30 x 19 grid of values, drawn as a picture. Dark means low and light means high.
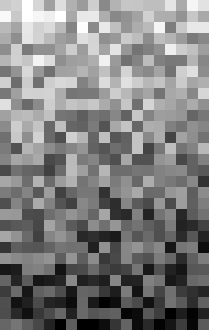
Ninth with the highest average: top left. Slope: up to the top. Stripes: none.
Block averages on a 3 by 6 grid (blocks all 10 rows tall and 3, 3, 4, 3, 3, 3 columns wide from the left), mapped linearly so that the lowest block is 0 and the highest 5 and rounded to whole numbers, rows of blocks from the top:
555445 / 333232 / 110110
